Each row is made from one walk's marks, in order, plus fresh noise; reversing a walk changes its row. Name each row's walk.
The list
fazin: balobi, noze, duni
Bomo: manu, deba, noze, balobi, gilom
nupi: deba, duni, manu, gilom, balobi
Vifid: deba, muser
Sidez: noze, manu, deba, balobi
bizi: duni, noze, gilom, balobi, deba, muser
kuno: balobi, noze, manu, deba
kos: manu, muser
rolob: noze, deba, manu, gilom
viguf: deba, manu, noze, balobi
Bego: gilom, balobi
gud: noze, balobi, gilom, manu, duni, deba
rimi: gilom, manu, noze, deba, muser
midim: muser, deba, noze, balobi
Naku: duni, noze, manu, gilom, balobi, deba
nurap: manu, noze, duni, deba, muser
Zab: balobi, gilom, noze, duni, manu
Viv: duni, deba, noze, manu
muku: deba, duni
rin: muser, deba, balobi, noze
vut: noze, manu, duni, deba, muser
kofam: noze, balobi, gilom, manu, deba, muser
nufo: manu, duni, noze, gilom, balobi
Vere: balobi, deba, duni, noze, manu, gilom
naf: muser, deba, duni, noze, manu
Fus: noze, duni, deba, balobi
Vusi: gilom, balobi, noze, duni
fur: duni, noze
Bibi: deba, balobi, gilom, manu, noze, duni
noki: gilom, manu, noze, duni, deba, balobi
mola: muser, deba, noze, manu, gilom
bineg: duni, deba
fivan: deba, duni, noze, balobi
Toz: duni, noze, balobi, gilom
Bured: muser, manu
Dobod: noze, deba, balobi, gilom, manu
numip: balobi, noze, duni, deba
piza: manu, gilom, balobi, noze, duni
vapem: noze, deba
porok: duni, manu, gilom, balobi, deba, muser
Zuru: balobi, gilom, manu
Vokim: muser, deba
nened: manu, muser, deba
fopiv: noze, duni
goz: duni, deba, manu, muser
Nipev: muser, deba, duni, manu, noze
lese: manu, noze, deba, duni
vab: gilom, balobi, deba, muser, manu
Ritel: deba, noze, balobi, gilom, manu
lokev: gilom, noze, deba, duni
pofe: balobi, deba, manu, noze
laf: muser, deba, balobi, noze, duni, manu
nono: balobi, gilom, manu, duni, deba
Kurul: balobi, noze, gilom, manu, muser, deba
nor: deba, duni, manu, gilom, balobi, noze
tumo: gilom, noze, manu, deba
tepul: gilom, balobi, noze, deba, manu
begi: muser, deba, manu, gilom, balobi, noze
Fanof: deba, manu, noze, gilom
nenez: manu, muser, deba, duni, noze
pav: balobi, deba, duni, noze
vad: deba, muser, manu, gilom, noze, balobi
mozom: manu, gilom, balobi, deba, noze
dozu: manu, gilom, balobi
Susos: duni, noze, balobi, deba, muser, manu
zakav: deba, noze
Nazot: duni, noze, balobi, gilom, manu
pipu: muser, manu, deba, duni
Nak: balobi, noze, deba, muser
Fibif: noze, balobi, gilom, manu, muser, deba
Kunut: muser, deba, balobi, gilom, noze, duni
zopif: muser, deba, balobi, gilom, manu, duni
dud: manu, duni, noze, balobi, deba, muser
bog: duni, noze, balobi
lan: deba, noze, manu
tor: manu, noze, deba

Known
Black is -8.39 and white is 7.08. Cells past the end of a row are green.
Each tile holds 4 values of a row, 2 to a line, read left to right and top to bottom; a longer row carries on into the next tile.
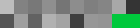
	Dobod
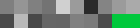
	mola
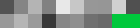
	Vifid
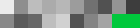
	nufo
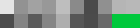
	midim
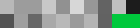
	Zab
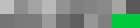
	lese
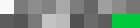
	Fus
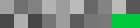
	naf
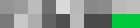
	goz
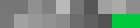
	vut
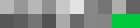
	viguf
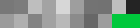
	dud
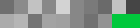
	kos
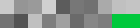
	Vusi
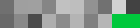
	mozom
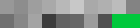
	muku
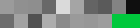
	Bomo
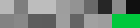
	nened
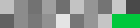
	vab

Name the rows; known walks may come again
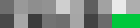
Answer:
rin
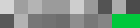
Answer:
Nazot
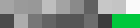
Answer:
pipu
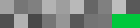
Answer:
naf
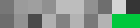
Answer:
mozom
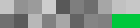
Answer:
Vusi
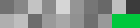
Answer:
kos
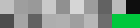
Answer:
Zab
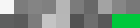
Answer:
Fus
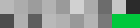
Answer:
Zuru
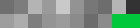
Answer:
nurap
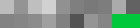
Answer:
piza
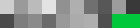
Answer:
numip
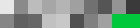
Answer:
nufo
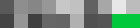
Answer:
Nipev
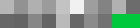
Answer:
nupi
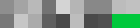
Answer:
goz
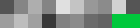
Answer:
Vifid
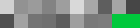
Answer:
Viv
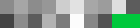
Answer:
pav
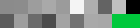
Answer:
Ritel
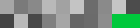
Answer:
laf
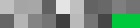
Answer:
Toz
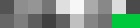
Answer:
zakav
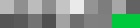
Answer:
viguf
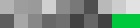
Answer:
Kunut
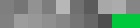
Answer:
vut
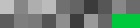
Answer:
Fibif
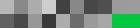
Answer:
tumo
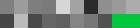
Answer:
mola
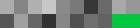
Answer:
Vokim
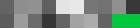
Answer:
Fanof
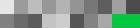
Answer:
dozu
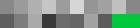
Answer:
Bibi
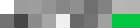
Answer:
Bego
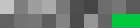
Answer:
vapem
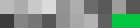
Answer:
kuno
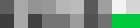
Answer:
begi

